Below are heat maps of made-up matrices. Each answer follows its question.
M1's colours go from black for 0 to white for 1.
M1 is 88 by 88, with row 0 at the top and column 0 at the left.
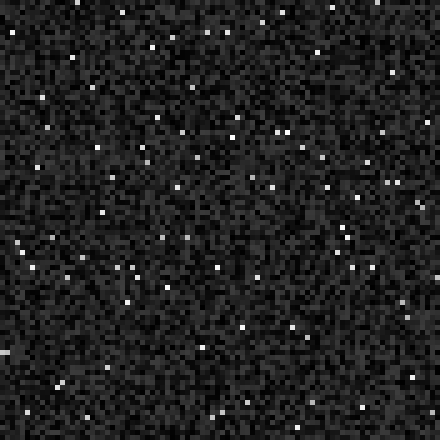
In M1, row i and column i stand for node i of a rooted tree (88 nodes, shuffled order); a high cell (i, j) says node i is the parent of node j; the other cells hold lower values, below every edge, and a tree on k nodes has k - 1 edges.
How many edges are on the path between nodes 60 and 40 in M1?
5
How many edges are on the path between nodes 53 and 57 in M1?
2
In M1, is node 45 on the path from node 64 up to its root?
no
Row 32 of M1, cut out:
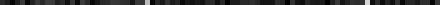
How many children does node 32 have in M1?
2
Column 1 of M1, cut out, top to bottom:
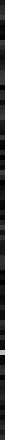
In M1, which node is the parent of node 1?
70
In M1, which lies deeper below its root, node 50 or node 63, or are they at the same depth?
node 50
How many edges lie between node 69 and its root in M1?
3
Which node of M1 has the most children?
53
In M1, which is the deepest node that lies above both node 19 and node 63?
47
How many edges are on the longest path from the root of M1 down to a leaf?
8
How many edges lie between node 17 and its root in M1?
6
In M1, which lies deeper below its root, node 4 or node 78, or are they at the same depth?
the same depth
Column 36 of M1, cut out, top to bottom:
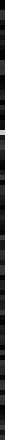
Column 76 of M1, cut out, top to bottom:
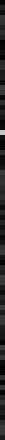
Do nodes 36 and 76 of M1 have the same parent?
yes
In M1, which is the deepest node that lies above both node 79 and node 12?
26
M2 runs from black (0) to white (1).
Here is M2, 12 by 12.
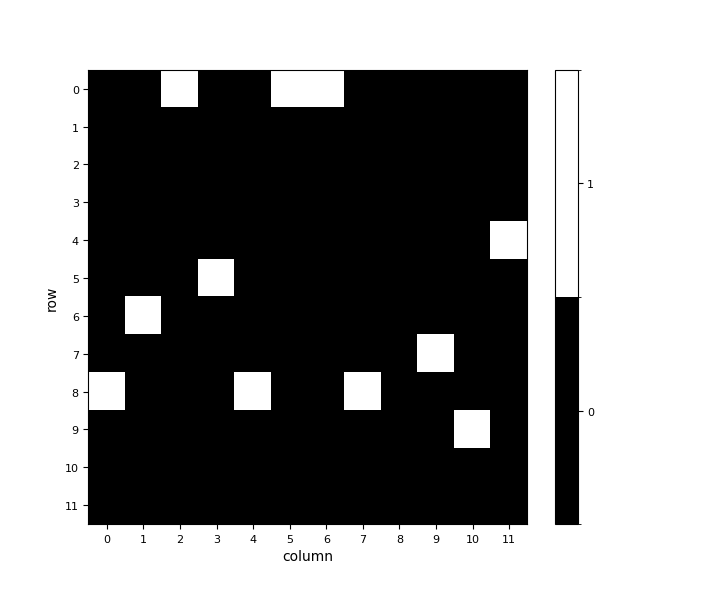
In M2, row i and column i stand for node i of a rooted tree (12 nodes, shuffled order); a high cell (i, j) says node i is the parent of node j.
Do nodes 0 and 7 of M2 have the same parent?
yes
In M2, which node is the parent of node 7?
8
